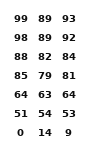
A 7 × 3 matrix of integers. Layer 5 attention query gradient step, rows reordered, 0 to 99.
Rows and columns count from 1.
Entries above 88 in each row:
3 3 0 0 0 0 0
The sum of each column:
485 470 476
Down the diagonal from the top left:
99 89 84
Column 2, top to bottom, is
89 89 82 79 63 54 14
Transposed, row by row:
99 98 88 85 64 51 0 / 89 89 82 79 63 54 14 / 93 92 84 81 64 53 9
